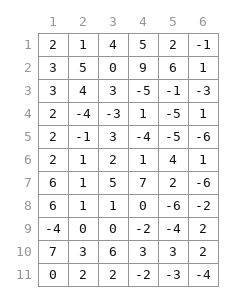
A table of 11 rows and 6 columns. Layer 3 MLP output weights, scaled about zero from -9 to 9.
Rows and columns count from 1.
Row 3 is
3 4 3 -5 -1 -3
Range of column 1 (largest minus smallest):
11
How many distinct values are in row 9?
4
